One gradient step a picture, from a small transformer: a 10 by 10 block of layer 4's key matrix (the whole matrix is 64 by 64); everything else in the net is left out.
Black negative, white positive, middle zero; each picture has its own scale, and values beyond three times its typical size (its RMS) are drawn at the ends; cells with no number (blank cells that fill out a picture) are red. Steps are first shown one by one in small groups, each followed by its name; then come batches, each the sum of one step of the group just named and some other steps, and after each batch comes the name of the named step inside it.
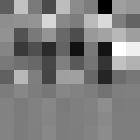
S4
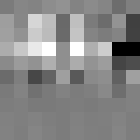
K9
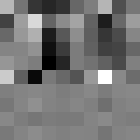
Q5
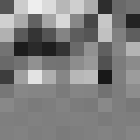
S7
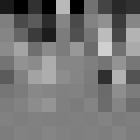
K9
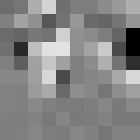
K9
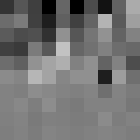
S4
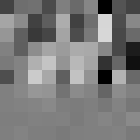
S7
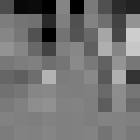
Q5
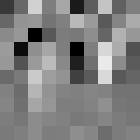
S4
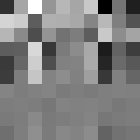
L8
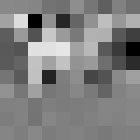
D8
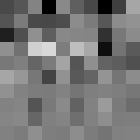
D8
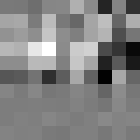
D8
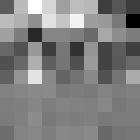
L8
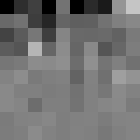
D8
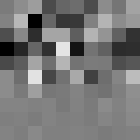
D8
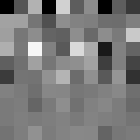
L8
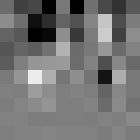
D8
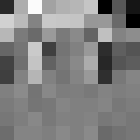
L8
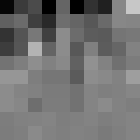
D8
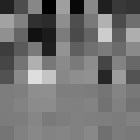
L8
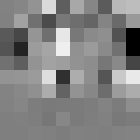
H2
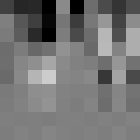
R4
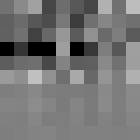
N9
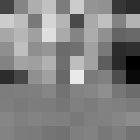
N9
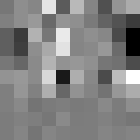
H2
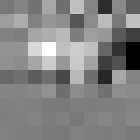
H2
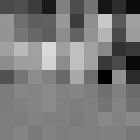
R4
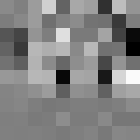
H2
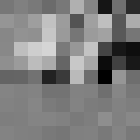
N9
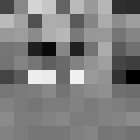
N9
